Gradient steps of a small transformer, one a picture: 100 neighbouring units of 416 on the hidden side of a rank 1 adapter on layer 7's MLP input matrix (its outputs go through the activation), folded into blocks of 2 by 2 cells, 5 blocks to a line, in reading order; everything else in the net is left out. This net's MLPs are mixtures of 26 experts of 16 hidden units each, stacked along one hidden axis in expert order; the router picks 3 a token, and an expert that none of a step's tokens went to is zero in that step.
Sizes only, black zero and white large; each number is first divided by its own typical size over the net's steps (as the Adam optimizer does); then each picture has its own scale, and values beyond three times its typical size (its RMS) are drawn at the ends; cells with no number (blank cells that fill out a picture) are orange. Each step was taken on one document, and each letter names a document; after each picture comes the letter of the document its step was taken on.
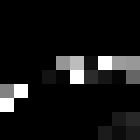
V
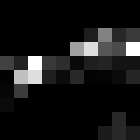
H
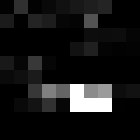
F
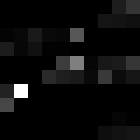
V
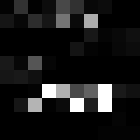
F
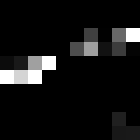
H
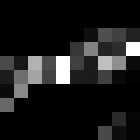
H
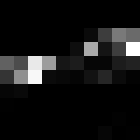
H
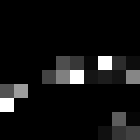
V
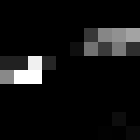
H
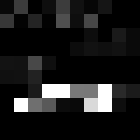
F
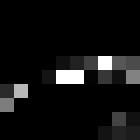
V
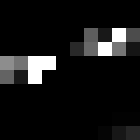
H
